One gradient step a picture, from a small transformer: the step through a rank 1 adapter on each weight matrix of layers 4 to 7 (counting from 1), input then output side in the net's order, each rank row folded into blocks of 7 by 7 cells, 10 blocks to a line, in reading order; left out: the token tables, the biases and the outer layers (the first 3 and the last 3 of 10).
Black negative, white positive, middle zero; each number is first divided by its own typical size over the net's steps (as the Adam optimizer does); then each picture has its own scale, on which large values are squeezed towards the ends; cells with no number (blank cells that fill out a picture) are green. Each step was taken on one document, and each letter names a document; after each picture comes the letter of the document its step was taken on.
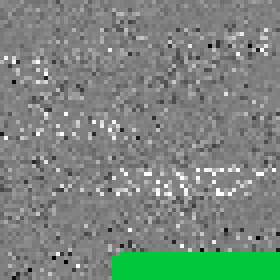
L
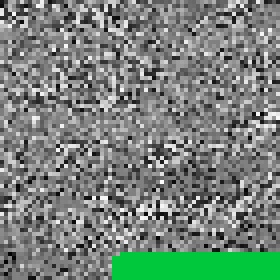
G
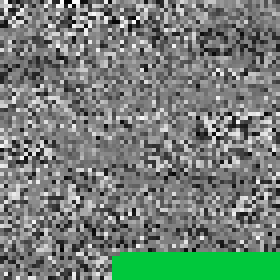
G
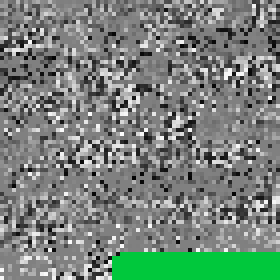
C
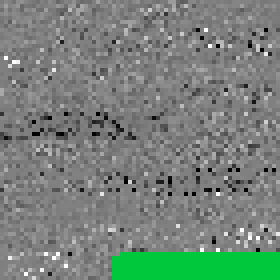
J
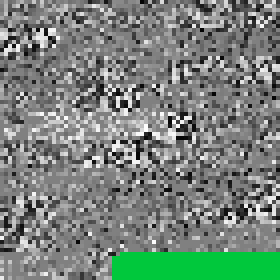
C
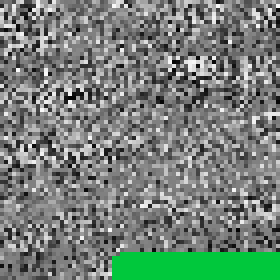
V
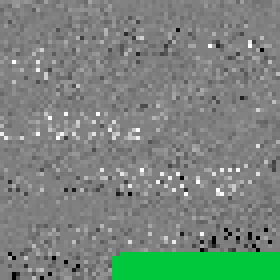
L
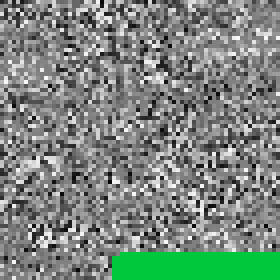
G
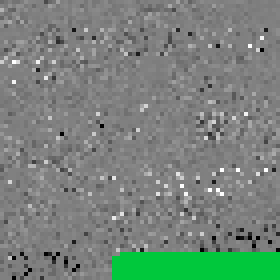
L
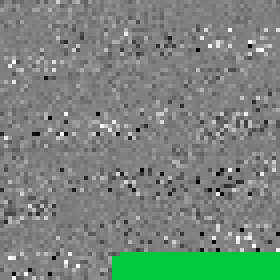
J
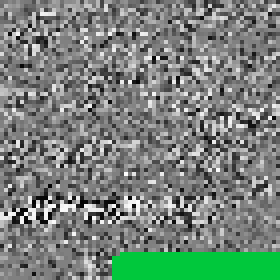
V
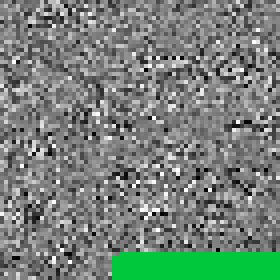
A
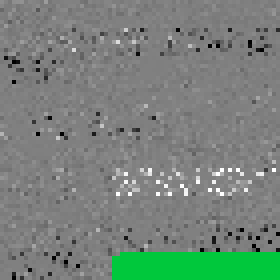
J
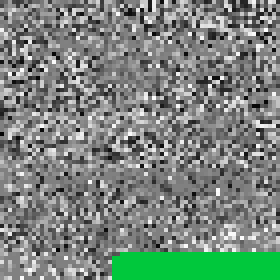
C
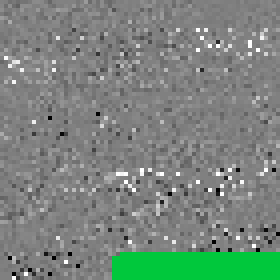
J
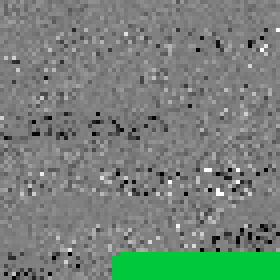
J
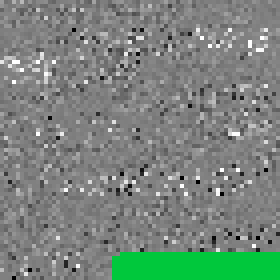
L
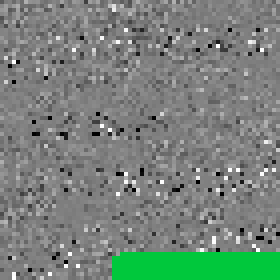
J
